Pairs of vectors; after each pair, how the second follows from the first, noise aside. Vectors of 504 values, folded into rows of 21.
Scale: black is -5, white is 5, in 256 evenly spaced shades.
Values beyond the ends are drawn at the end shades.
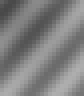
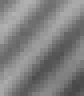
reversed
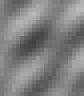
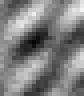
scaled up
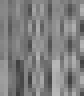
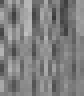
reversed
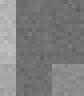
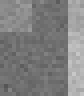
reversed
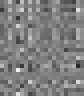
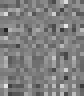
reversed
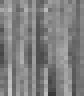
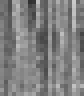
reversed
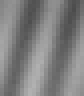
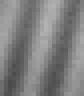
reversed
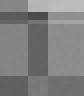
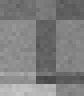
reversed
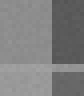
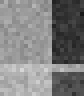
scaled up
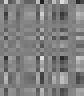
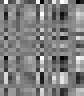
scaled up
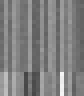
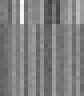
reversed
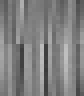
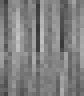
reversed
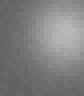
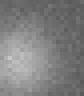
reversed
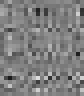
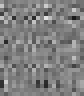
reversed
